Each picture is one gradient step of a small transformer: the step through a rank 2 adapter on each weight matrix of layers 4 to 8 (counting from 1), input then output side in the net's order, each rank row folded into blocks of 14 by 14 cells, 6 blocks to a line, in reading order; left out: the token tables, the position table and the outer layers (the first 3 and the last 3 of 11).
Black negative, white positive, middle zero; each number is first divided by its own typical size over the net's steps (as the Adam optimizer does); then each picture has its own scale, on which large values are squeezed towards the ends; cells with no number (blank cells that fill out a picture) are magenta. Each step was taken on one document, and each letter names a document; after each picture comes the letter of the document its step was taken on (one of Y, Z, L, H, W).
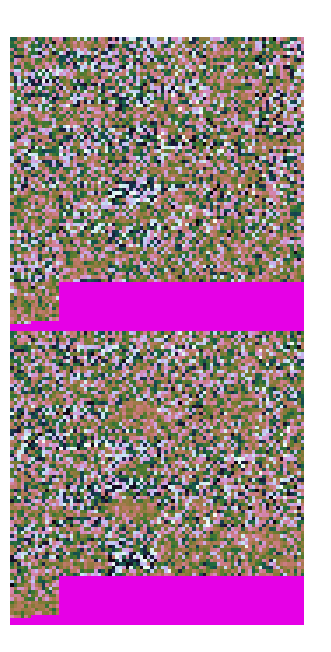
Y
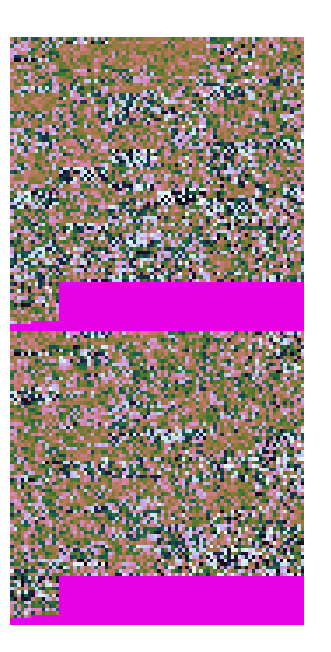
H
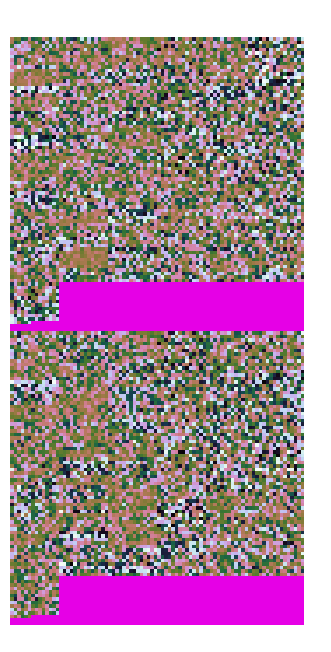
H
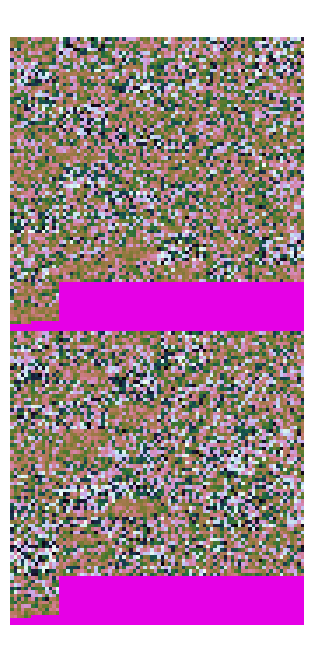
Y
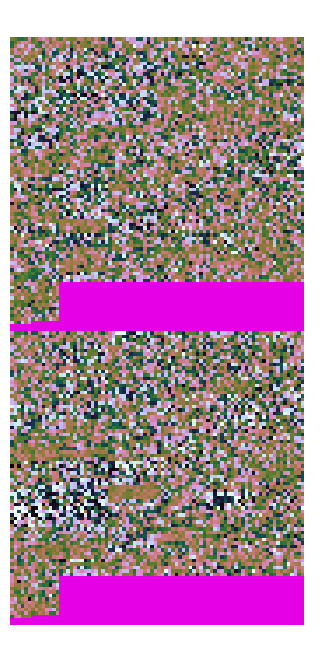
H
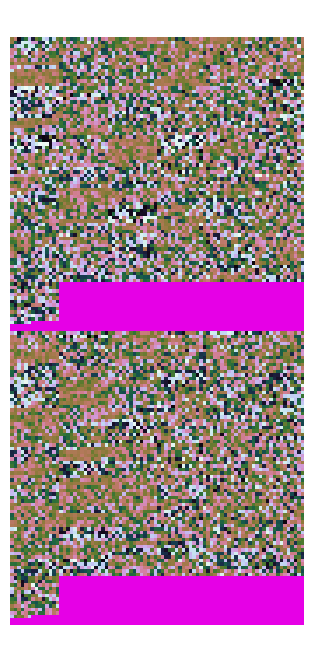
H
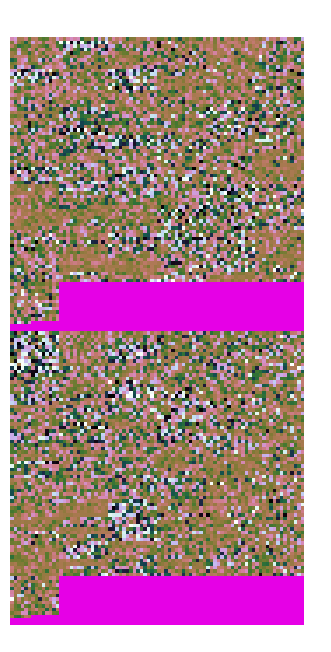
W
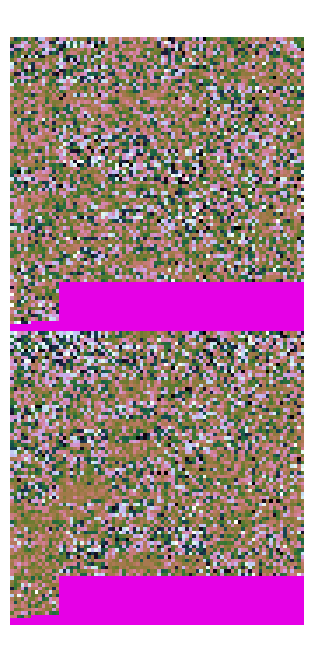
W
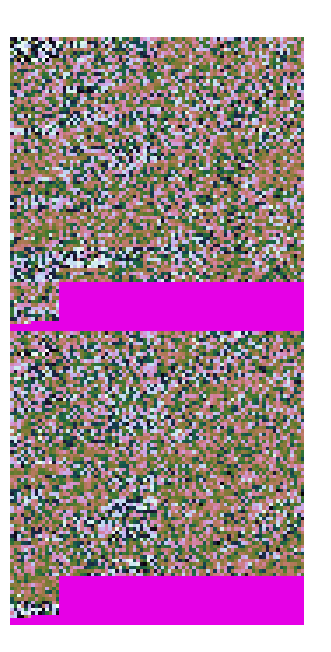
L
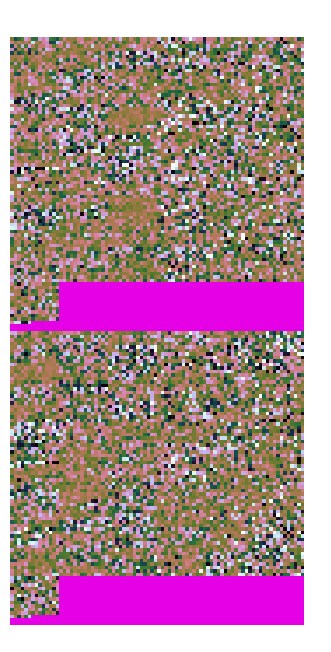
W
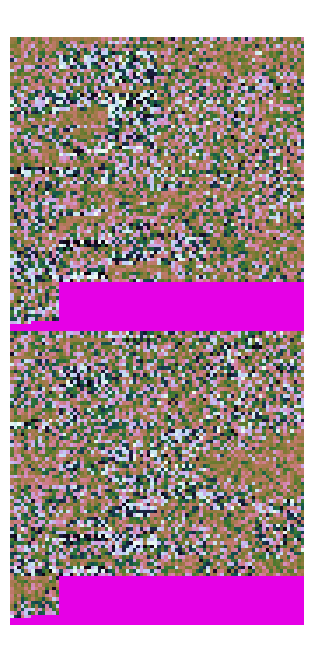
L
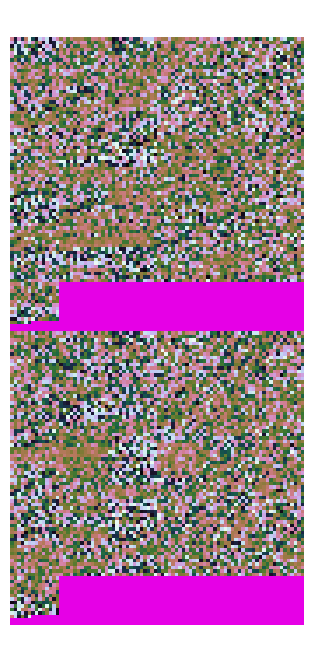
L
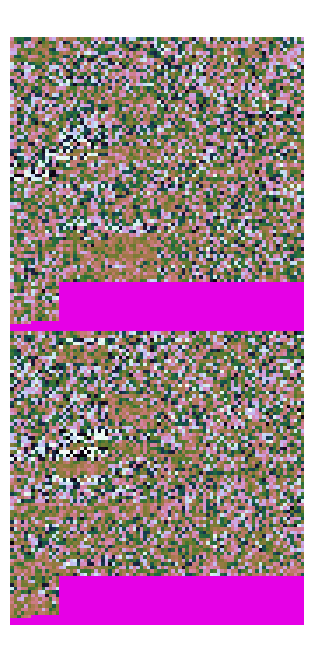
Y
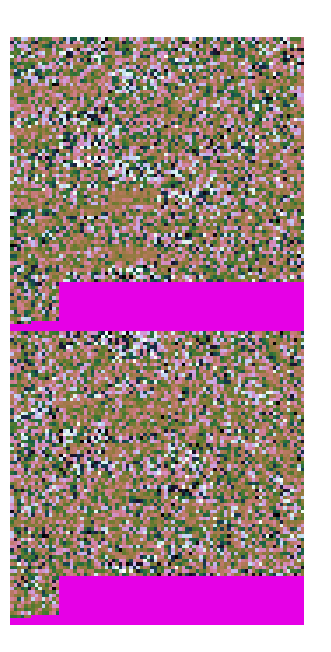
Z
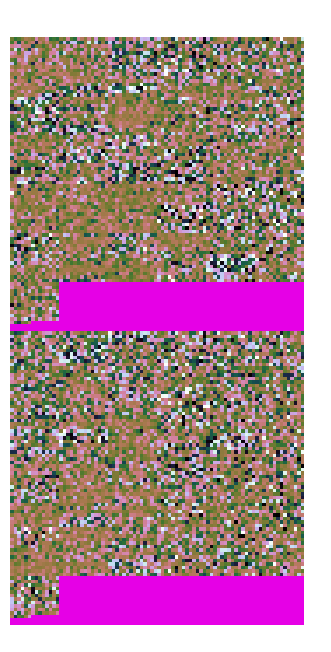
W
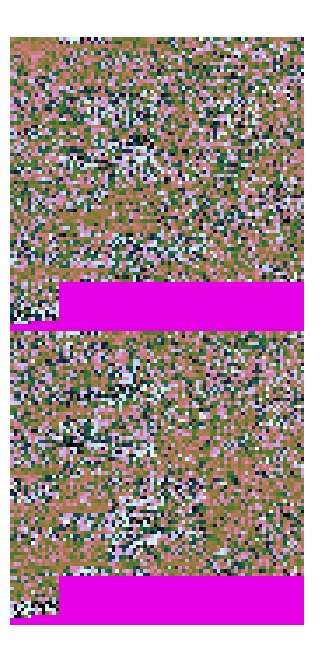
L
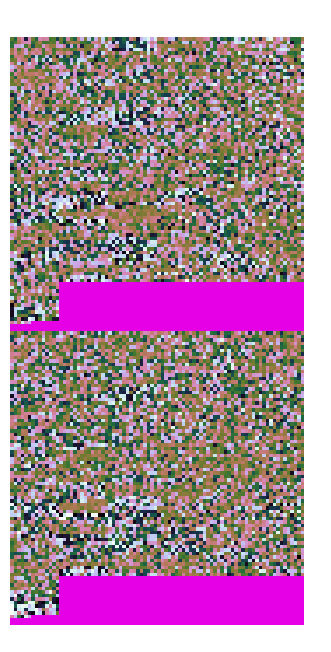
L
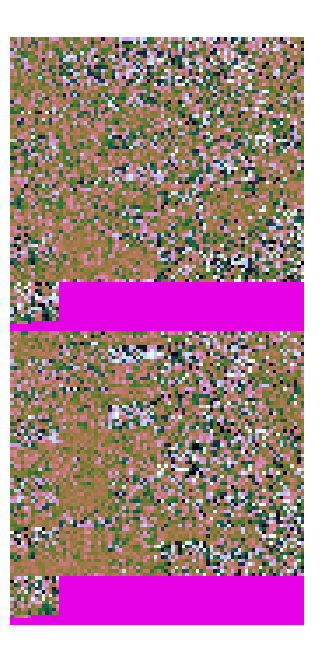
Z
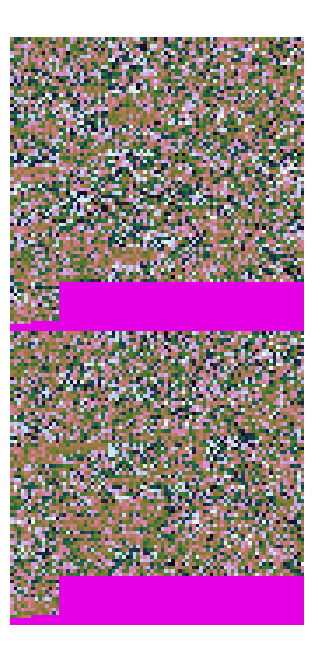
Y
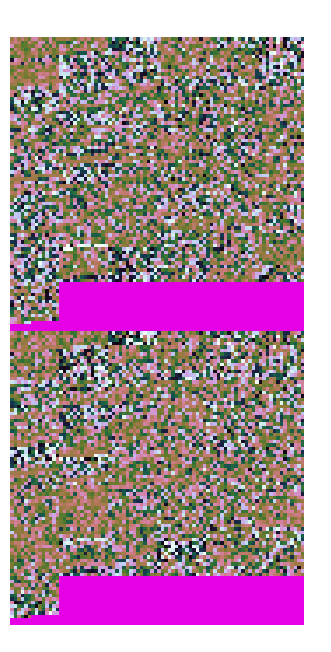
L
